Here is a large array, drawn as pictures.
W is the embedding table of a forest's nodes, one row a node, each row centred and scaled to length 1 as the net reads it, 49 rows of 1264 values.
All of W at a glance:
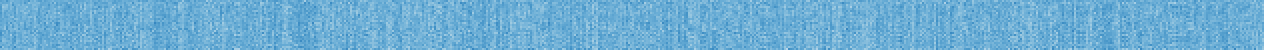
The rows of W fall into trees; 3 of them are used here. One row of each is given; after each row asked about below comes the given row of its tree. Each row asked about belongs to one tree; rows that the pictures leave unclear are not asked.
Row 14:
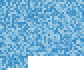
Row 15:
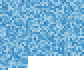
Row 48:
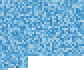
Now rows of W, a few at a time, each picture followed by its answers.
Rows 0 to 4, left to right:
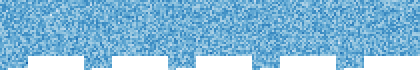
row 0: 15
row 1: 14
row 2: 48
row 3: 48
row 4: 48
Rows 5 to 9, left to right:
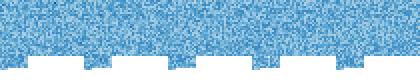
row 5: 14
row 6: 14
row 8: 48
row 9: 14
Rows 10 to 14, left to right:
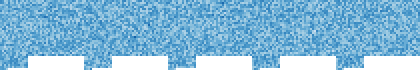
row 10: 14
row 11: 15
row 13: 14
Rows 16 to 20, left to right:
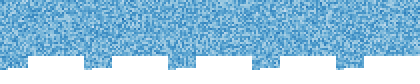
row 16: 14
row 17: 48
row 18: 48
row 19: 15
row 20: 48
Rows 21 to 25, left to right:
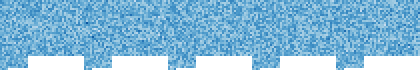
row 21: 14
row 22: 15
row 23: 15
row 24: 15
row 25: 48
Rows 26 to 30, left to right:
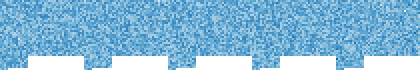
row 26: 14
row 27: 15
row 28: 15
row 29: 15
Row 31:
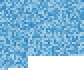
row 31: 48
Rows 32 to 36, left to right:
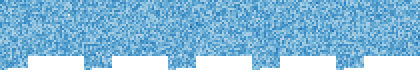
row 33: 14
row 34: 48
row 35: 48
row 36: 14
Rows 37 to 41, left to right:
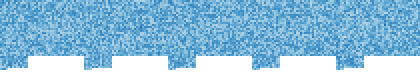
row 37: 14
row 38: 48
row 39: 14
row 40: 14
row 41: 14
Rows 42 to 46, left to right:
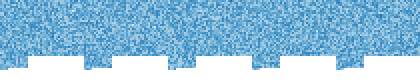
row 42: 48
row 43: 14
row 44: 15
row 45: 48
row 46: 14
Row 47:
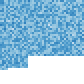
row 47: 14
